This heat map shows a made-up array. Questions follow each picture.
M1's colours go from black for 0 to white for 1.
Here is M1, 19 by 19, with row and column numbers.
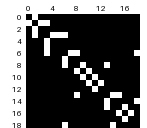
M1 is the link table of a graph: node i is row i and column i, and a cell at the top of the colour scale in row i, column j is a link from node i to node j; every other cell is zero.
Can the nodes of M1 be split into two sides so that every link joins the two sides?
no
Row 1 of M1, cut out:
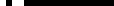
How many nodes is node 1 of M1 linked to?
3
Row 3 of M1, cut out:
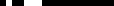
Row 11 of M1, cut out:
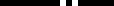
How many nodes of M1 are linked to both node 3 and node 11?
0
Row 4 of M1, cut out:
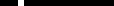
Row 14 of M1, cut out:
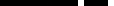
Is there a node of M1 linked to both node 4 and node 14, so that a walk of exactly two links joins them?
no
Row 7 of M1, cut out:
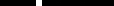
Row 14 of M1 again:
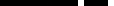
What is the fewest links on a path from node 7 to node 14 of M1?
3
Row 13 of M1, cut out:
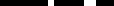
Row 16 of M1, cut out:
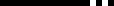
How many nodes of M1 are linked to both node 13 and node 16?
1
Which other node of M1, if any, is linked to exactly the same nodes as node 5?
node 4
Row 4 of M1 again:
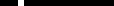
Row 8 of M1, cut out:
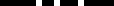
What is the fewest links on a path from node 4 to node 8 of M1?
3
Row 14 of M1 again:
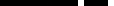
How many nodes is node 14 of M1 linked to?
2
